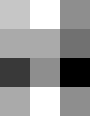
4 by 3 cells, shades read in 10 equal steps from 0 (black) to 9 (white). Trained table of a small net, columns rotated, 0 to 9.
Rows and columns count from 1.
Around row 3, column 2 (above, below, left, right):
6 9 2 0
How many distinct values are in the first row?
3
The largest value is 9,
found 2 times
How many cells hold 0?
1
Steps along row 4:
up down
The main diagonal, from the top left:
7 6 0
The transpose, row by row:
7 6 2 6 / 9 6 5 9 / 5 4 0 5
